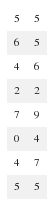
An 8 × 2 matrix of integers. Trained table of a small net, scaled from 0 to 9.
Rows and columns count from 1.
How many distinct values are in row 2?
2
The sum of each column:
33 43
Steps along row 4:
same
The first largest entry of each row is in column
1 1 2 1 2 2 2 1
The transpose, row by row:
5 6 4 2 7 0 4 5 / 5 5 6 2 9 4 7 5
